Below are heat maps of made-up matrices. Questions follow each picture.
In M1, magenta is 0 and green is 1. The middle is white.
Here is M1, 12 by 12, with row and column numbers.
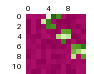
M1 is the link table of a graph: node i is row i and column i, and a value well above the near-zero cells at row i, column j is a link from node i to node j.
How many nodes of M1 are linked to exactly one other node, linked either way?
0
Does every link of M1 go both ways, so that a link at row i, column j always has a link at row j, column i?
no
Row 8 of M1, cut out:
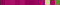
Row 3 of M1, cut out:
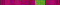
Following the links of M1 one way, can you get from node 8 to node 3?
no
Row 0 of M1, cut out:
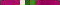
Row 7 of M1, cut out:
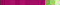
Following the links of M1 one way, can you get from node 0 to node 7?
yes
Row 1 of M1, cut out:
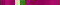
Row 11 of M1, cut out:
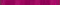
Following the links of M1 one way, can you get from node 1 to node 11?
yes
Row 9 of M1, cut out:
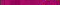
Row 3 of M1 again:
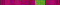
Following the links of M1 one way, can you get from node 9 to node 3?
no
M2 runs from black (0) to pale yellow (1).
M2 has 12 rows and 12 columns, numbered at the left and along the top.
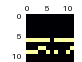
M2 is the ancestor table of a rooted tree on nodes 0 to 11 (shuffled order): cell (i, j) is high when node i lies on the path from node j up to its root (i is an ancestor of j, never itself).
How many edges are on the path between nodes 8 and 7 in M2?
3
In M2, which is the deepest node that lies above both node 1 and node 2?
9
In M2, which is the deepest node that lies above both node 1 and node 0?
9
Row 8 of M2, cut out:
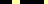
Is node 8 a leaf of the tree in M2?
no
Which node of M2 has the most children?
9
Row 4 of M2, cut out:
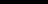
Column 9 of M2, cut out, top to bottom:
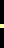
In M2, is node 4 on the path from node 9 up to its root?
no
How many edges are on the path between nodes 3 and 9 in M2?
3
